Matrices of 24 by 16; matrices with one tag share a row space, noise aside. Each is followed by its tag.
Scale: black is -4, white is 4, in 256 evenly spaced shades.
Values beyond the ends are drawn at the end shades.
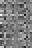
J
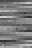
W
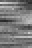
W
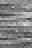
W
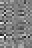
J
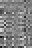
J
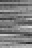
W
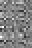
J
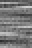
W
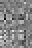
J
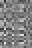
J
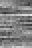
W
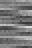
W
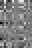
J
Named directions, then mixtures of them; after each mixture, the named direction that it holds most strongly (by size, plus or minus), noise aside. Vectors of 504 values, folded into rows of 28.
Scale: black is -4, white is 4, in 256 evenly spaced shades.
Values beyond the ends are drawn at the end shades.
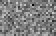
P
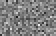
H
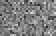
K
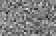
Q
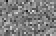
H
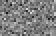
Q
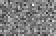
P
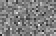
H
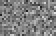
K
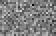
P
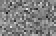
Q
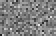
H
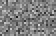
H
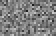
P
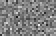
H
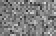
K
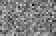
P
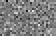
H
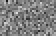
H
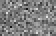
Q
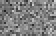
K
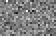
H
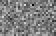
P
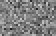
Q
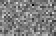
P
